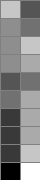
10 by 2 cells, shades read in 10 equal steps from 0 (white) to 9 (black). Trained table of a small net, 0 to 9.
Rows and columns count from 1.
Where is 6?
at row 1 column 2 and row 5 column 1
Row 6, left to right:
5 3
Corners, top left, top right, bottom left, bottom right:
2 6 9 0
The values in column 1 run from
2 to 9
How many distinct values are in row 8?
2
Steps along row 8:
down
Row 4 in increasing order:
3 4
